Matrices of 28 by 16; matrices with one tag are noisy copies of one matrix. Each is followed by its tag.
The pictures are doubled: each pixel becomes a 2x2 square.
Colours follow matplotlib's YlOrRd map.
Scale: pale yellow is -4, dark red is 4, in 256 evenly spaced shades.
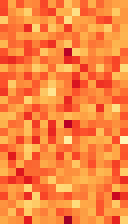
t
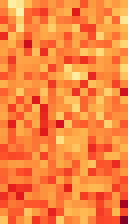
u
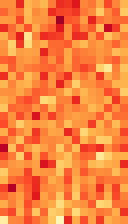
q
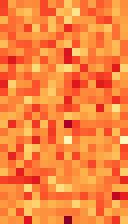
t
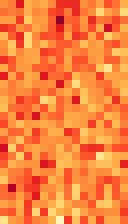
q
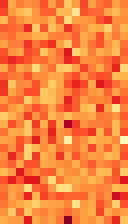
t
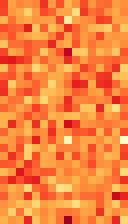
t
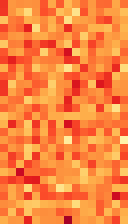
t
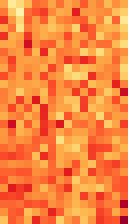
u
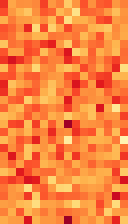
t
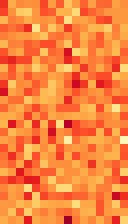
t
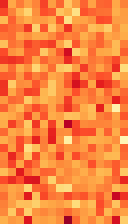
t
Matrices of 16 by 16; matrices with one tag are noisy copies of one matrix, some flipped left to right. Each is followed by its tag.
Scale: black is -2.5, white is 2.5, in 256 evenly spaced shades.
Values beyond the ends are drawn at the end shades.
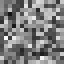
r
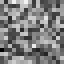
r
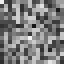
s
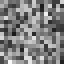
s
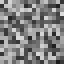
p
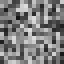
s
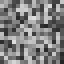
s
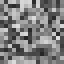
r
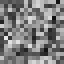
r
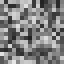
r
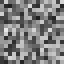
p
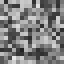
r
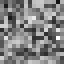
r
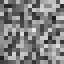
p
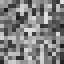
s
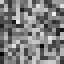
s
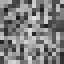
s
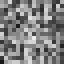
s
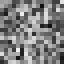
s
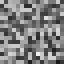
p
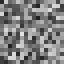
p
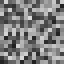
p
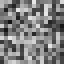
s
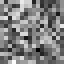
r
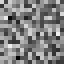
p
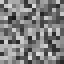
p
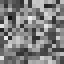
r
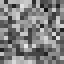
r
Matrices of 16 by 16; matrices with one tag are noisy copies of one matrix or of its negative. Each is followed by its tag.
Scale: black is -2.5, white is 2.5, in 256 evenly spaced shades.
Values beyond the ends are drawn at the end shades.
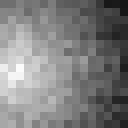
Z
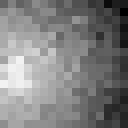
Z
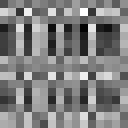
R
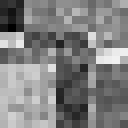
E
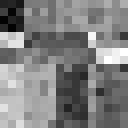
E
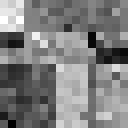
E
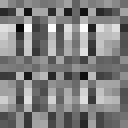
R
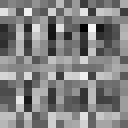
R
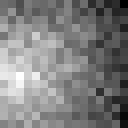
Z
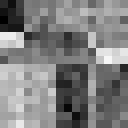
E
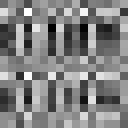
R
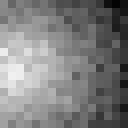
Z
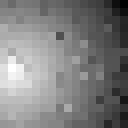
Z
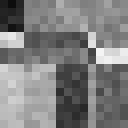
E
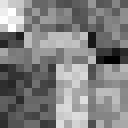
E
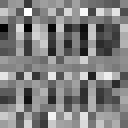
R
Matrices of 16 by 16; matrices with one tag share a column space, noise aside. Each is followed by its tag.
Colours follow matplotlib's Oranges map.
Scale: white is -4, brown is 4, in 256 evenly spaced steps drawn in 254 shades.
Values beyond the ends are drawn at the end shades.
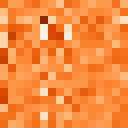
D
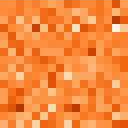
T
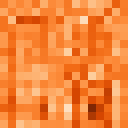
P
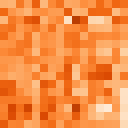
P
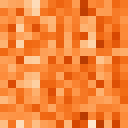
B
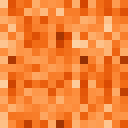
B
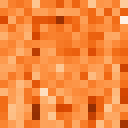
P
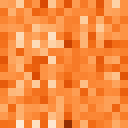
B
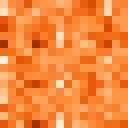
B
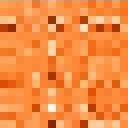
T
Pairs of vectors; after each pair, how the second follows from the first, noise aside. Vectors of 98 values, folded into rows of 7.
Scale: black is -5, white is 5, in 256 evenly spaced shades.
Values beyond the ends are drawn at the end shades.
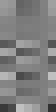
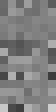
sign-scrambled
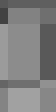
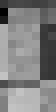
scaled up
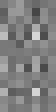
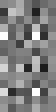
scaled up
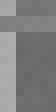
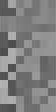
sign-scrambled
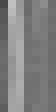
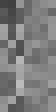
sign-scrambled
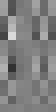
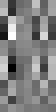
scaled up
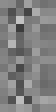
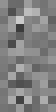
sign-scrambled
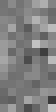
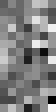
scaled up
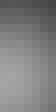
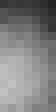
scaled up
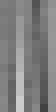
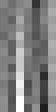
scaled up
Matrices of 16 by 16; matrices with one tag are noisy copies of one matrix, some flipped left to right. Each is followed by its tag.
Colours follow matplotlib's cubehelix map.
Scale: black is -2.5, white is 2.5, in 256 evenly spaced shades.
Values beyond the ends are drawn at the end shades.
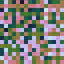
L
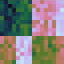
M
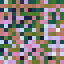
L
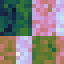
M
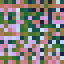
L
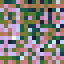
L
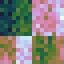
M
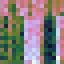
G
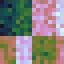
M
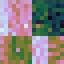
M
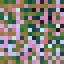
L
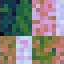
M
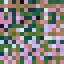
L
